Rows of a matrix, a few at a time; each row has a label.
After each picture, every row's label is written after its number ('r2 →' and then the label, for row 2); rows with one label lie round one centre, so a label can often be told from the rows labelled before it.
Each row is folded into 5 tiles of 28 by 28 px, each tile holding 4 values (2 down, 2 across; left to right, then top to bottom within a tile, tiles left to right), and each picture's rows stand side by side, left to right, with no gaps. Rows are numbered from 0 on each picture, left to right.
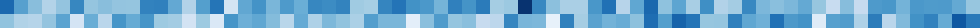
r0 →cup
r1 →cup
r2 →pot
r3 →pot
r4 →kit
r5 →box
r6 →kit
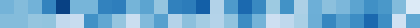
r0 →pot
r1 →pot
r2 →box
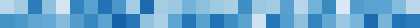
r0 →kit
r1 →box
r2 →kit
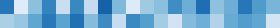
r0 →box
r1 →pot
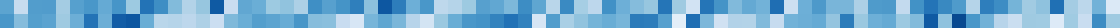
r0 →kit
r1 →cup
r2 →pot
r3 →box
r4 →box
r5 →cup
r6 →kit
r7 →cup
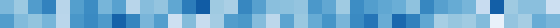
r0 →kit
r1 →pot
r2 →kit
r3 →cup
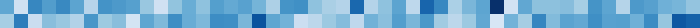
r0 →pot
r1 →kit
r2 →cup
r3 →cup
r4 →kit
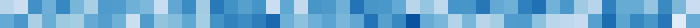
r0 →pot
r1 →kit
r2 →kit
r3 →pot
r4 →box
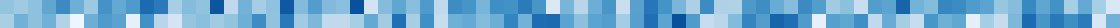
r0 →pot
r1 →cup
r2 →cup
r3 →kit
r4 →kit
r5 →box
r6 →pot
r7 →box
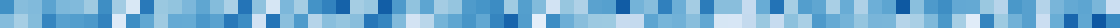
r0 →box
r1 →box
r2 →pot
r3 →box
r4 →pot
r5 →cup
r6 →pot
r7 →kit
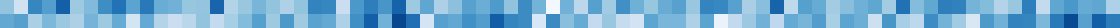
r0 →pot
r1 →cup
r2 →kit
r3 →box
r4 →pot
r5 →cup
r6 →pot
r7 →kit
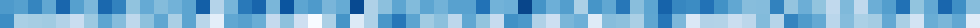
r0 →pot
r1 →pot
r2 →cup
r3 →pot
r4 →pot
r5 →cup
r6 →pot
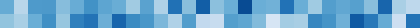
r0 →kit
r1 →pot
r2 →box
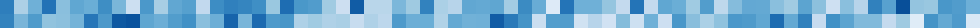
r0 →kit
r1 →kit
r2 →cup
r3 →box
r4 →cup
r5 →box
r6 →pot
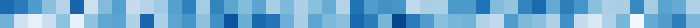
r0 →cup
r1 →kit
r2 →kit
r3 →pot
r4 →cup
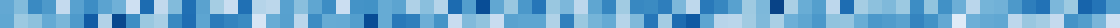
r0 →kit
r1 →box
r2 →kit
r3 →pot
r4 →kit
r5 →cup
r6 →box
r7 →pot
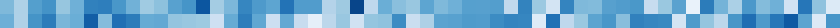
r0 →kit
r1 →pot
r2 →cup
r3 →box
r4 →box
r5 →box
